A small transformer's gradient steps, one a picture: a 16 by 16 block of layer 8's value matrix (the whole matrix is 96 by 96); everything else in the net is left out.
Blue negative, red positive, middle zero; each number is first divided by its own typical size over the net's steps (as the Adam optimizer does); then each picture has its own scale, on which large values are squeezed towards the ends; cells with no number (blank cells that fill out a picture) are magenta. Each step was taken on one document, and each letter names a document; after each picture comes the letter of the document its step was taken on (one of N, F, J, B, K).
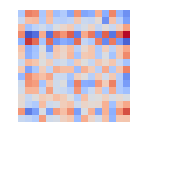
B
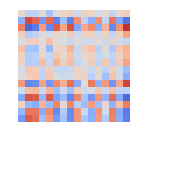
B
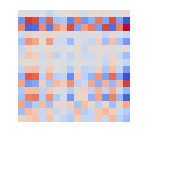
B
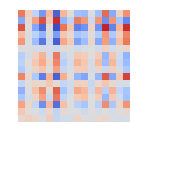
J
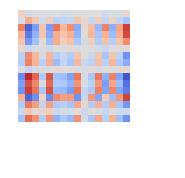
B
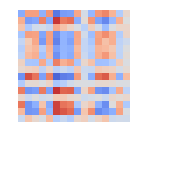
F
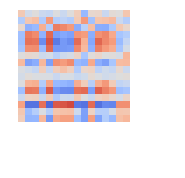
F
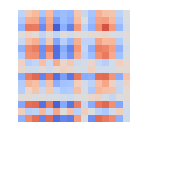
F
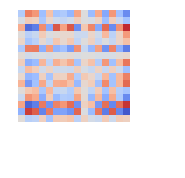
B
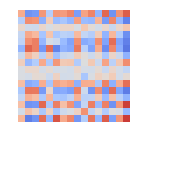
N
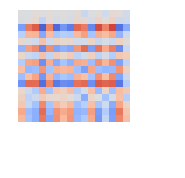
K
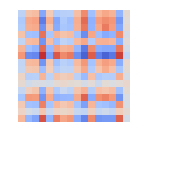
K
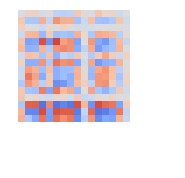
F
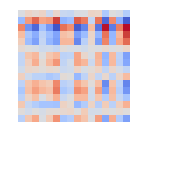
J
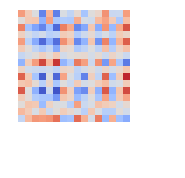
J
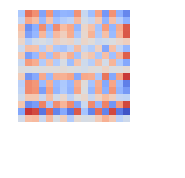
N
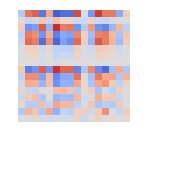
F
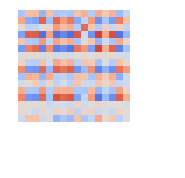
K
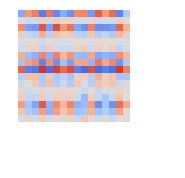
K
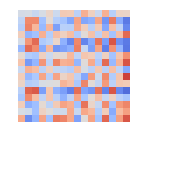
N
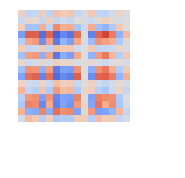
F
